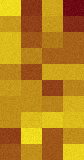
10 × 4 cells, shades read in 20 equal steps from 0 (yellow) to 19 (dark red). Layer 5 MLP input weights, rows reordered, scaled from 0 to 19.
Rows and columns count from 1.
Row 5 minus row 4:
5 5 -6 -6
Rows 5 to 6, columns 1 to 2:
8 13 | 6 7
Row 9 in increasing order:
0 7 12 14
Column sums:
66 86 84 85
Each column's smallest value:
0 0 2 1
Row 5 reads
8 13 5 5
